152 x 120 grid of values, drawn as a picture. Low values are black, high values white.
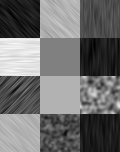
The table splits into 4 rows of 3 panels. Panel 1,1: very low, slanting down to the right, faint in contrast. Panel 1,2: high, slanting down to the right, faint in contrast. Panel 1,3: low, streaked downward, faint in contrast. Panel 2,1: very high, streaked across, faint in contrast. Panel 2,2: middling, flat. Panel 2,3: very low, streaked downward, faint in contrast. Panel 3,1: low, slanting up to the right. Panel 3,2: high, flat. Panel 3,3: middling, blotchy, strong in contrast. Panel 4,1: high, slanting down to the right, faint in contrast. Panel 4,2: low, blotchy. Panel 4,3: very low, streaked downward, faint in contrast.
